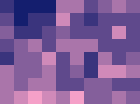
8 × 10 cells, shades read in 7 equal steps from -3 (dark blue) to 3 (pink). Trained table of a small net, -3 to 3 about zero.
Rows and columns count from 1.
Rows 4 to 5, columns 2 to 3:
0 1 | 0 0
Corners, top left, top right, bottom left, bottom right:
-2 0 1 0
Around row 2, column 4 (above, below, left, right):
-3 -1 -2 2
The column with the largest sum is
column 6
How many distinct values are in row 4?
3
